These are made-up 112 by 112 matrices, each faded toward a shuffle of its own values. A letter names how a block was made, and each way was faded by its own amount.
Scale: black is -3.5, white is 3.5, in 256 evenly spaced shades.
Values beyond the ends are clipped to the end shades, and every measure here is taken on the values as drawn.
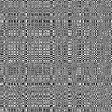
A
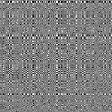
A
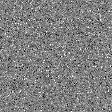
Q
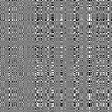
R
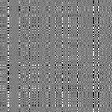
R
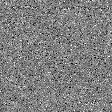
Q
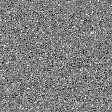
Q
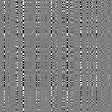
R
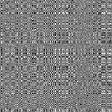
A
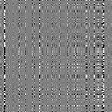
R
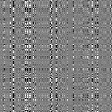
R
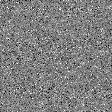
Q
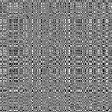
A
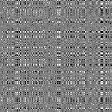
A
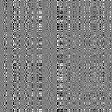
R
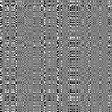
R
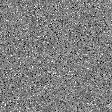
Q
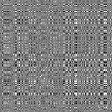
A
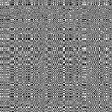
A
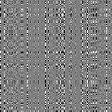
R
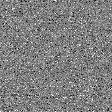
Q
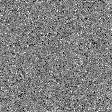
Q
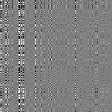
R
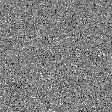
Q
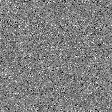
Q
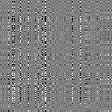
R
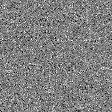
Q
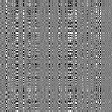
R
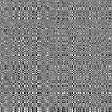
A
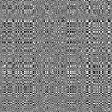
A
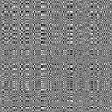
A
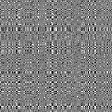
A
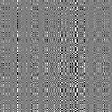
R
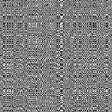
A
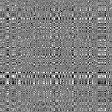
A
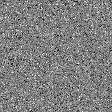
Q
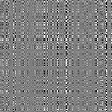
R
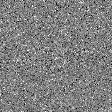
Q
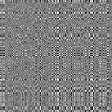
A
